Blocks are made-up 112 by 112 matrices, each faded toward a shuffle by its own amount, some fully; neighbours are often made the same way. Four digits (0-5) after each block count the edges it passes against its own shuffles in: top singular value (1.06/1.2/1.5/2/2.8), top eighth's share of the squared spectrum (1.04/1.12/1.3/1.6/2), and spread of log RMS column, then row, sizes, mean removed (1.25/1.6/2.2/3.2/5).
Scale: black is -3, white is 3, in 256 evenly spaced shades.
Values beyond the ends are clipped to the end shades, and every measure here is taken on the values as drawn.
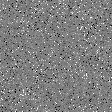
0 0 0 0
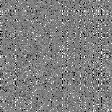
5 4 3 2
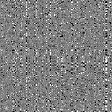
5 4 3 2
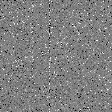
3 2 1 0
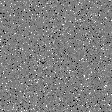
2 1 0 0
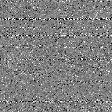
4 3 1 3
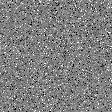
0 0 0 0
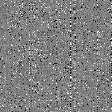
4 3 2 1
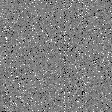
3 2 1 0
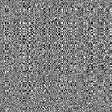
5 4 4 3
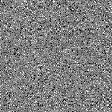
4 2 1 1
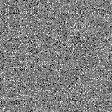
4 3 1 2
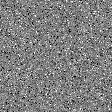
0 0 0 0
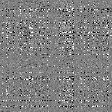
2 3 4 4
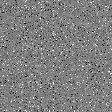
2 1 1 1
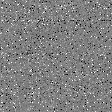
1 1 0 2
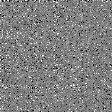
1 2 2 2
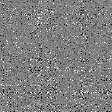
2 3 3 3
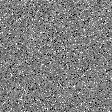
2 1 0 0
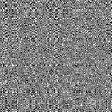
5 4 3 3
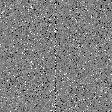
2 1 1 0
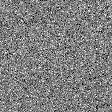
0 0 0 0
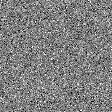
0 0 0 1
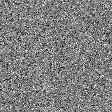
0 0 0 0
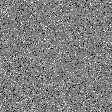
2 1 0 0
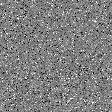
0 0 0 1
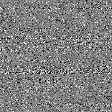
1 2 0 3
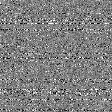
2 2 0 4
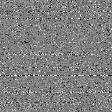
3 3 0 3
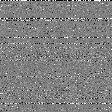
3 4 0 4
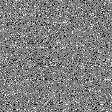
1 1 0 2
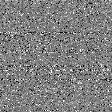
1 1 0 3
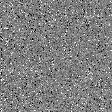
1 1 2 0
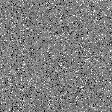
0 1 2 0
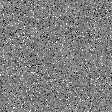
0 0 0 0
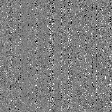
2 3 4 0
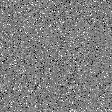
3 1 1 0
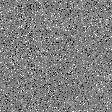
2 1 0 0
